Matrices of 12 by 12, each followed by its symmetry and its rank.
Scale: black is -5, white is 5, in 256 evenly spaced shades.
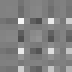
symmetric, rank one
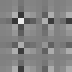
symmetric, rank one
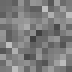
symmetric, full rank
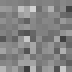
neither, rank two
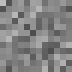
symmetric, full rank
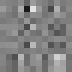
neither, rank two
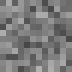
neither, full rank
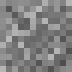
symmetric, full rank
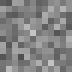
neither, full rank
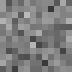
neither, full rank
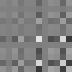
symmetric, rank one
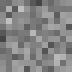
symmetric, full rank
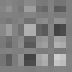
symmetric, rank one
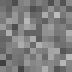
neither, full rank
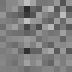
neither, rank two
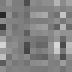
neither, rank two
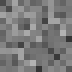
symmetric, full rank
